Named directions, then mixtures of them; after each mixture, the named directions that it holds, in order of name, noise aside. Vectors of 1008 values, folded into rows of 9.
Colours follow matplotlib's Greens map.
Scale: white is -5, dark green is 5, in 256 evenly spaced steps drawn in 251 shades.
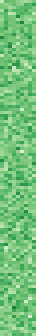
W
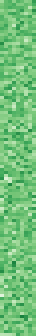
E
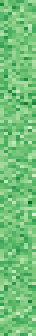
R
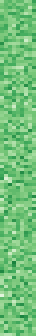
E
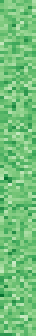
E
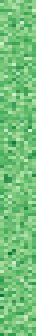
E, R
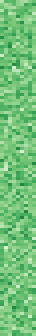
W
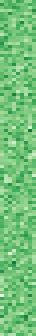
E, R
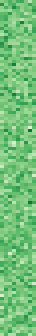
E, R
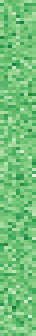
R, W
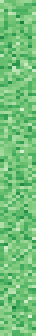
W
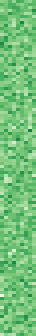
E, R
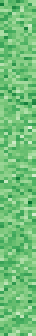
R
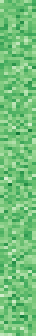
E, W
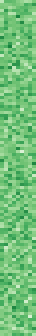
W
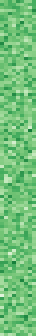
E, R
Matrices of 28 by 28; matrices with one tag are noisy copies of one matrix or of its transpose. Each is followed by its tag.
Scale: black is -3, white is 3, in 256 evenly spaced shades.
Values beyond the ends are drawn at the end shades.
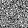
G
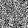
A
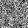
A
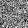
A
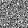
G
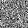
G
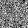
A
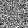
A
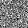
G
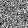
A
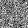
A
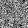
A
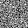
G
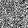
A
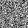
A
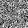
A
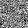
A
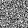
G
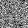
A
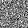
G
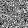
A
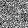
A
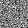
G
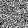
A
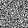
G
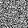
G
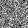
A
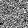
A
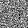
G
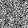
A
